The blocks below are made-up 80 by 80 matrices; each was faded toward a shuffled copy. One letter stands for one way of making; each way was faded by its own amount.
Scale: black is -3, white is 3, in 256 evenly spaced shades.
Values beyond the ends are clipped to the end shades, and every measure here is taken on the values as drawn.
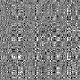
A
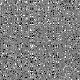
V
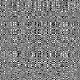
A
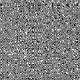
V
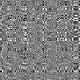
A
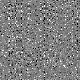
V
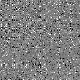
V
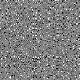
V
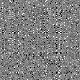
V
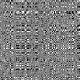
A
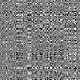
A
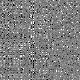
V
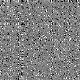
V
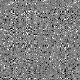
V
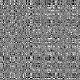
A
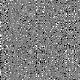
V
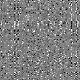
V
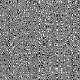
V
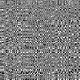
A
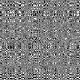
A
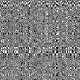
A
